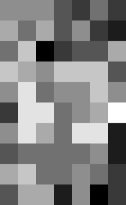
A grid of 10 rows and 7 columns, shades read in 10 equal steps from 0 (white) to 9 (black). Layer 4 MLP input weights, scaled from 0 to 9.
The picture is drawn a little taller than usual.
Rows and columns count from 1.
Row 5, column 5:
4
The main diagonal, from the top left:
4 5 9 2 4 3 8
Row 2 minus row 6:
-4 4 2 1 0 4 8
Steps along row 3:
down up down down same down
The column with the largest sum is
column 7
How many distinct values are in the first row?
4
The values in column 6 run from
1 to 9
